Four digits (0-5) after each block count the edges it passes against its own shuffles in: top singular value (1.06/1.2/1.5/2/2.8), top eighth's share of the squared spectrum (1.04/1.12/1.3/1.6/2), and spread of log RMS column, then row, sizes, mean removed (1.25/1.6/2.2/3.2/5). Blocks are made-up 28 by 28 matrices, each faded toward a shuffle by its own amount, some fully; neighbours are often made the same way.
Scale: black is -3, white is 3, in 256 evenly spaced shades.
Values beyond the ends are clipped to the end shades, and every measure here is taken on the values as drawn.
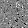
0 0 1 0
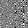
2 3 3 0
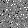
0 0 0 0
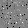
1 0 0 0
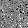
1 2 1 0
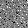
0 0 0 0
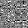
3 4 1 2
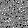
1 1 0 0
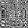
4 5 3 2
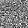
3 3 0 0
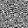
3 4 1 2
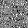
3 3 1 1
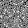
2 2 0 0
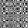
4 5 3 3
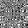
3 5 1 2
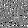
3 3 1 1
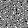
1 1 0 0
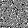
1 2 0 0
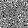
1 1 0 0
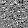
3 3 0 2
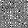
3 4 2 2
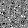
1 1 1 0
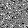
1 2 0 0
